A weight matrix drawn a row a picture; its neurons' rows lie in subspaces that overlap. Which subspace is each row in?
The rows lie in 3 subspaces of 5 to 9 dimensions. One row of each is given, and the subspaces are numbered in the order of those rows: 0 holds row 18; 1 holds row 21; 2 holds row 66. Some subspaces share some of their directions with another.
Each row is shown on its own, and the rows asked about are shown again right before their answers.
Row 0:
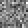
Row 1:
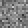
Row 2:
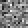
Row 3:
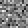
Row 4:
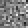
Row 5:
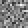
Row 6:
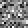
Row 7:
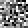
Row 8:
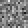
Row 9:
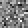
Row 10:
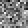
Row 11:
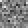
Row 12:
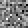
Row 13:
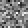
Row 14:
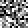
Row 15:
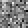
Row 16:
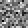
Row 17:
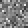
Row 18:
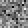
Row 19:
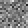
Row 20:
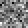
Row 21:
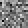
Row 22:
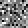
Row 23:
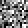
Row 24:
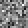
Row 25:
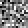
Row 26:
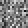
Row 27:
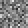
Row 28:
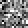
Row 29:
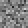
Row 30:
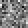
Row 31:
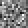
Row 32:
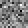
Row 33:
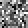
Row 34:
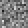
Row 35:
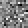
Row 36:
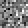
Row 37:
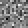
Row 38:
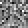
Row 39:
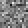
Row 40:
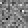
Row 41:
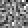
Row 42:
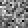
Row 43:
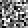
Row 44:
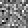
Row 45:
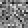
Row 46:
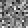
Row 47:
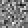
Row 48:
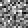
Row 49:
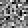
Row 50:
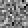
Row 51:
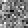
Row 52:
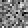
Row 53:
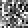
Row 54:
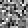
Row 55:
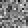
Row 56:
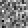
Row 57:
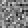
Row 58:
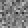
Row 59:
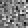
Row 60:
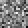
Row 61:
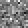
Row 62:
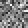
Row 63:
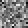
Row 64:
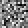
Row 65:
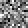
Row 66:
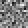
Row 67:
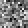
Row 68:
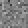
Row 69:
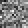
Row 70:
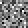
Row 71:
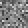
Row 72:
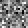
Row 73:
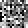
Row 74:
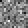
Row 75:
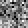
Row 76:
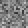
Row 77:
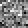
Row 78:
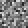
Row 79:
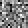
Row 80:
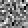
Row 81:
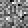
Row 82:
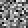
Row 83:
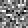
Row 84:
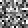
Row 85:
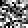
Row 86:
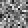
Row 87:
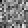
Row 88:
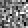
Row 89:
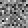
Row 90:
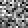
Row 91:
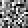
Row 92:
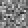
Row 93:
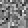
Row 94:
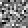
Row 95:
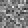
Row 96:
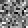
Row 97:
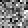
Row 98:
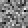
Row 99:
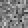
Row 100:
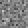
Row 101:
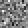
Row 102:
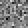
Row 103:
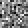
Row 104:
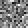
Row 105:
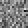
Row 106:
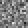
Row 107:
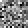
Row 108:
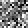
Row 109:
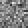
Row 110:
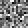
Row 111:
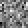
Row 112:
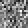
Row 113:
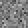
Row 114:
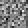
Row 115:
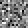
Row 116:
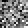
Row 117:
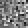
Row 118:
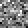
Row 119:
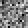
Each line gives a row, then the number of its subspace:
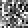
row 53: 1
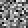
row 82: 2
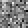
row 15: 1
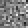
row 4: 2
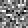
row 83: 0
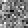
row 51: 1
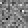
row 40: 2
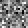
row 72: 2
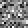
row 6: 1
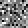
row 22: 0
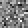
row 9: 2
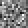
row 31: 0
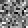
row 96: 2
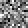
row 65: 0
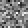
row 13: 1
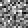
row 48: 1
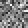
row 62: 0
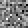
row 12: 2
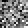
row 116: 1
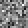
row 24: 0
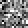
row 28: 1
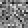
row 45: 1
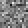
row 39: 1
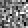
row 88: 2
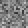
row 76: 2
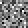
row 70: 2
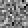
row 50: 2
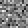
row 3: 0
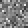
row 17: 1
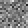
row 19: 0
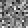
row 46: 2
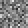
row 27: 0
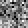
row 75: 0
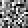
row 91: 0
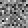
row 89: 0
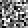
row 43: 2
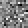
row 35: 2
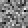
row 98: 0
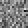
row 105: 1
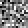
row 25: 0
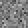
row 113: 2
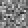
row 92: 0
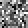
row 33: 2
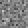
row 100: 2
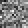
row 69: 1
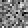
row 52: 1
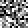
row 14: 0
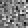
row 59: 2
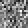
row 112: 1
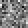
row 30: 1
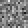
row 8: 1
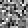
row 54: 0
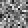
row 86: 0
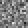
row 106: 2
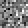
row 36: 2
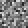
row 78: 2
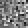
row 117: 2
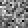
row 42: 0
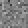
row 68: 1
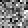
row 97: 1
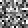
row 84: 1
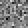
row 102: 0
